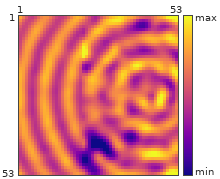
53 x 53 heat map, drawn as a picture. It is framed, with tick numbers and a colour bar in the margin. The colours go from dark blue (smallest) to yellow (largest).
A single dip lies in the bottom middle. The left part is calmer, up to a seam about 40% of the way across. Rings spread out from the middle right. The texture is blotchy. On average the colour sits 60% of the way up the scale. The bottom middle is the ninth with the lowest average. No lone cell stands out from its neighbours.
